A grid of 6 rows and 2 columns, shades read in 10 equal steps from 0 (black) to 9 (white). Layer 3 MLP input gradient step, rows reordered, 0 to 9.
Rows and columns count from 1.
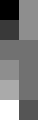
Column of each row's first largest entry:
2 2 1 1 1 1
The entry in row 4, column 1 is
5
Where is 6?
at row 5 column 1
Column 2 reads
5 5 4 4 4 3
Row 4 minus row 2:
3 -1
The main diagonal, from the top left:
0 5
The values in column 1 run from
0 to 9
